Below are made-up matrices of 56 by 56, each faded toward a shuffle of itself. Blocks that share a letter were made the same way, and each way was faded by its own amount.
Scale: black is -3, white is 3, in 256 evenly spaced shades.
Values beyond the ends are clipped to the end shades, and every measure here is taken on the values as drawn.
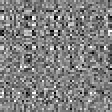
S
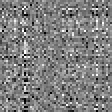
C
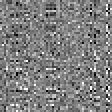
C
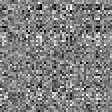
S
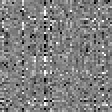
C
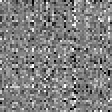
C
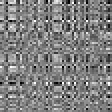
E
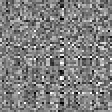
S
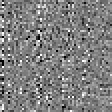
C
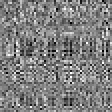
S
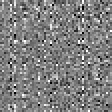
C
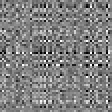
E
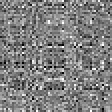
S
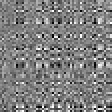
E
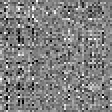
C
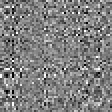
S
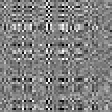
E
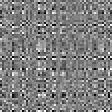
E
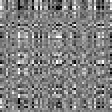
E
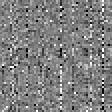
C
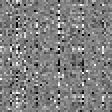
C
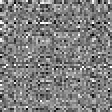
S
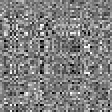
S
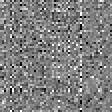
C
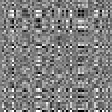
E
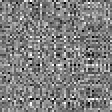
S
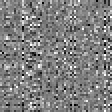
C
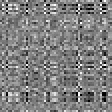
E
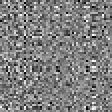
S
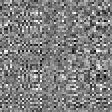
S
